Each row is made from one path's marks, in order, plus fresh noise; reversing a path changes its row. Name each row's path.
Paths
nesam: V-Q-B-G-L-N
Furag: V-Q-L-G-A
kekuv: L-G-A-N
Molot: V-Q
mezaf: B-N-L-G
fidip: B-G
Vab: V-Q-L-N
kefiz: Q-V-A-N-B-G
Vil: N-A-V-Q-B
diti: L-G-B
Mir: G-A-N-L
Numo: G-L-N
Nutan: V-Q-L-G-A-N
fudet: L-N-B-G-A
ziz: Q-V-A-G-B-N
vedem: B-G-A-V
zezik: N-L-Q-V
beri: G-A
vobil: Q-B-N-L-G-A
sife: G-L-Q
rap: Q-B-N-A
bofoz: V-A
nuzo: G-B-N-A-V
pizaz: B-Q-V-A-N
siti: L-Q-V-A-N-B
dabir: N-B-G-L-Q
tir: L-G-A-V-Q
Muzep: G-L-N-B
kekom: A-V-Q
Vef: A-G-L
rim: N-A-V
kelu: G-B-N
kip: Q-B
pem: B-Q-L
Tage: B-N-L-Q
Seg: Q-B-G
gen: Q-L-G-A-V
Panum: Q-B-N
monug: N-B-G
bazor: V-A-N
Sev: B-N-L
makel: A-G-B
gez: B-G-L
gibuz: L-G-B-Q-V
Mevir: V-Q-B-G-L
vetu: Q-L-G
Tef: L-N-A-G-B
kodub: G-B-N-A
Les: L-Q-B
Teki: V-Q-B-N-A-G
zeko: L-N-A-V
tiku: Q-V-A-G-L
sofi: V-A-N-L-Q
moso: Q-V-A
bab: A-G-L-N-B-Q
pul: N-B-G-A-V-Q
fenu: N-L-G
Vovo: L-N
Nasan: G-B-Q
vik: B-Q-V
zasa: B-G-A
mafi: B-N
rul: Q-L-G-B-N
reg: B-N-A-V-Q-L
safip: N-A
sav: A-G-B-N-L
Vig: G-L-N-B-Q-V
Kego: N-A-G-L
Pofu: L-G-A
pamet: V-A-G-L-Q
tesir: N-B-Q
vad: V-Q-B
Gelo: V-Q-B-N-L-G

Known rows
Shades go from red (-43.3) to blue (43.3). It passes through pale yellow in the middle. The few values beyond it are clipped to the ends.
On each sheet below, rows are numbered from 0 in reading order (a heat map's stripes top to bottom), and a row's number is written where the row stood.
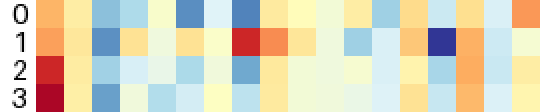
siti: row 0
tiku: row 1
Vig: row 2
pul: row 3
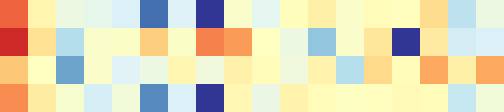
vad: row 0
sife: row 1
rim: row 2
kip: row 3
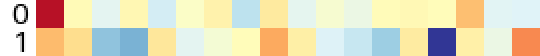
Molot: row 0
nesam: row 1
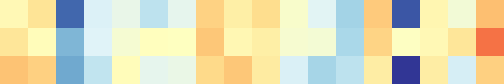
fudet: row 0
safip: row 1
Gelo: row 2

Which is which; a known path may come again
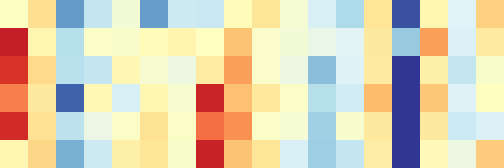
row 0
Tef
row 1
zezik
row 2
dabir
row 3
Furag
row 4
sife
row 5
fenu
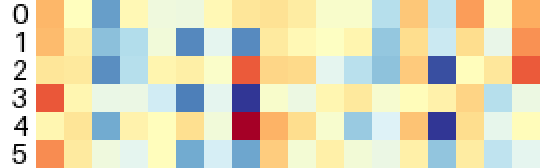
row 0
zeko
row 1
siti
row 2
kekuv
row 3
vad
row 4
Vef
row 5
Les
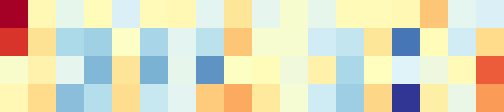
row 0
Molot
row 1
bab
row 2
mafi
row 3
sav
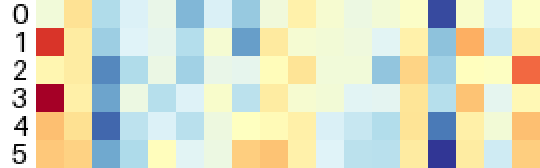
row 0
fidip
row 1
Vig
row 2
kodub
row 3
pul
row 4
Teki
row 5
Gelo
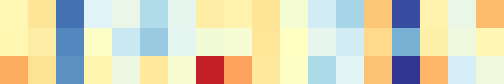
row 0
fudet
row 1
zasa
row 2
tiku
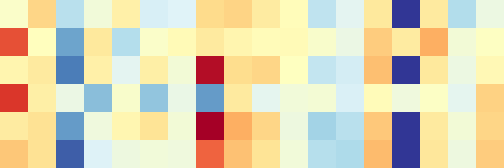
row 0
gez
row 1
moso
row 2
Pofu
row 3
tesir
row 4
Kego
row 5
vobil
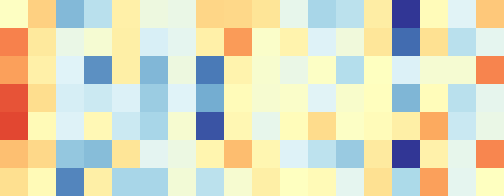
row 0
mezaf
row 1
pem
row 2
Panum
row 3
Nasan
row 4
vik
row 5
nesam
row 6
vedem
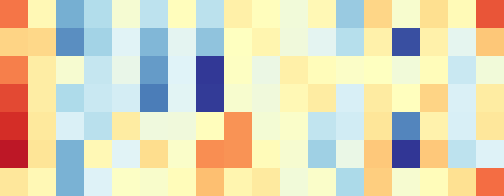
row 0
pizaz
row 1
kefiz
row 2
kip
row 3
Vil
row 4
Tage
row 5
pamet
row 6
safip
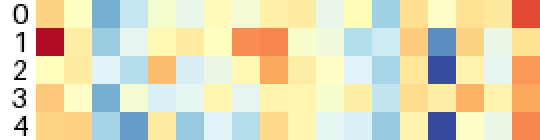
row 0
bazor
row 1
sofi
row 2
Sev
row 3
rim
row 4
rul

